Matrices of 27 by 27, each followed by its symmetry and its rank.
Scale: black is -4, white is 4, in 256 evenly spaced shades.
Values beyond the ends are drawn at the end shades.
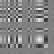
symmetric, rank one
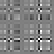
symmetric, rank one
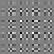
symmetric, rank one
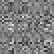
neither, rank five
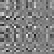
neither, rank three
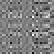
neither, rank three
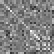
symmetric, rank five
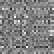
neither, rank five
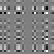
neither, rank one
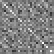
symmetric, rank five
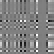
neither, rank one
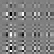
neither, rank one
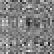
neither, rank five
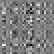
neither, rank three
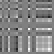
symmetric, rank one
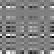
neither, rank one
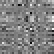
neither, rank three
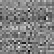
neither, rank five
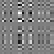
neither, rank one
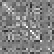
symmetric, rank five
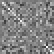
symmetric, rank five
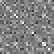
symmetric, rank five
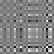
symmetric, rank one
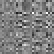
neither, rank three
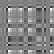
symmetric, rank one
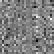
neither, rank five
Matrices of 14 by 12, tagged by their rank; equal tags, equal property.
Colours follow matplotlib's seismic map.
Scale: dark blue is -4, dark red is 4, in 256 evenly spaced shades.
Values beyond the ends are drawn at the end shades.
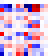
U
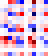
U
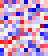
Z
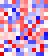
Z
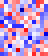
Z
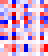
U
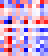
U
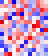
Z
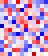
Z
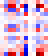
U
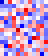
Z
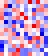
Z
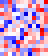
Z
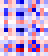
U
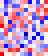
Z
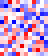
Z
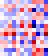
U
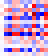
U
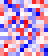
Z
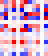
U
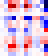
U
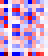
U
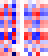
U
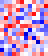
Z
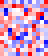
Z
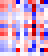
U
